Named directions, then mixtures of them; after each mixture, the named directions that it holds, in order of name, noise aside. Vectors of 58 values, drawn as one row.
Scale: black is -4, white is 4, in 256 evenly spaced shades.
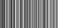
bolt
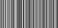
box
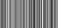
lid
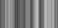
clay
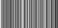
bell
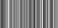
bolt, lid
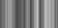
clay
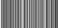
bell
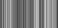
box, clay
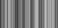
clay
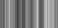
clay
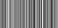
lid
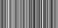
lid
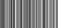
bolt, box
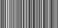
box, lid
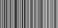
box, clay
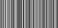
box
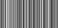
box, lid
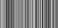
clay, lid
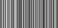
box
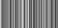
bell, lid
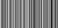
bell, lid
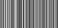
box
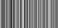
bell, bolt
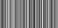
lid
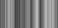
clay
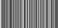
bell, bolt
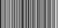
bell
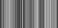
box, clay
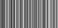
bolt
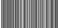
bell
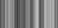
clay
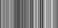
clay, lid
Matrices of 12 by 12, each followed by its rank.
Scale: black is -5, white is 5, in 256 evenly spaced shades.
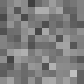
full rank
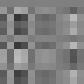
one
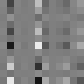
one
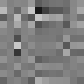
two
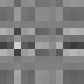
one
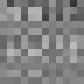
two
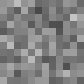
full rank
